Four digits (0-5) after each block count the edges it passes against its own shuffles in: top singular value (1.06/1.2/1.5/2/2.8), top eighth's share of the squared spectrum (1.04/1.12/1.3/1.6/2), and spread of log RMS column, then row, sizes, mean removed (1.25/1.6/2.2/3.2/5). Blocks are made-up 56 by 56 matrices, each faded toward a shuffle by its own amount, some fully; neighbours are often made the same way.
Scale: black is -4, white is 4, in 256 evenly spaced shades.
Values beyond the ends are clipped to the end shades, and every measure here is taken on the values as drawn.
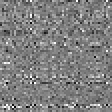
3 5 1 3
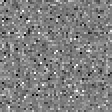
2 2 0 1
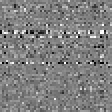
4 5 1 3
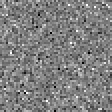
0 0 0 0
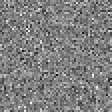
2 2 1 1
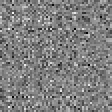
4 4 2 2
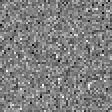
0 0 0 0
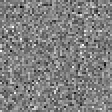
2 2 0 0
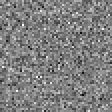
2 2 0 0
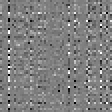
4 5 3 2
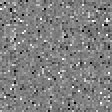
3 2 1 0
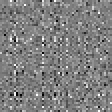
4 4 3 2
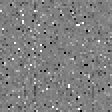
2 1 0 0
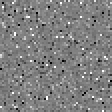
0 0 0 0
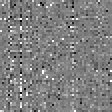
4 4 2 1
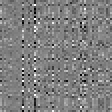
4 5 3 2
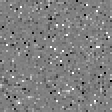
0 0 0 0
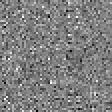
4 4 2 1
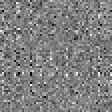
4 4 2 2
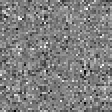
3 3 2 1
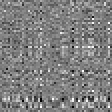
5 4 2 3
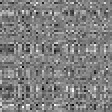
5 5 3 3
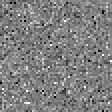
0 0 1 0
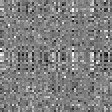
4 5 3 3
